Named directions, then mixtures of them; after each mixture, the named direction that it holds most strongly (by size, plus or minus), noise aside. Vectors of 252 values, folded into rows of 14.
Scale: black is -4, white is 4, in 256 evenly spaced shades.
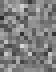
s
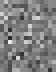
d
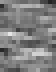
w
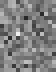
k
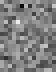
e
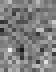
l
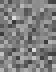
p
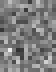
l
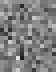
d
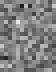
e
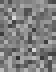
p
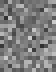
p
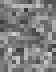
l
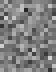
p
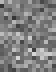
p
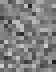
e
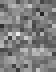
k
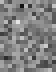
e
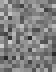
d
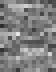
w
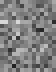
k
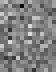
d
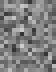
s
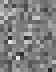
d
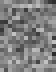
l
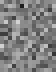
e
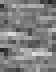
w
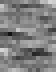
w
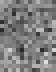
l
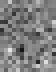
l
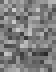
s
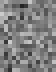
d
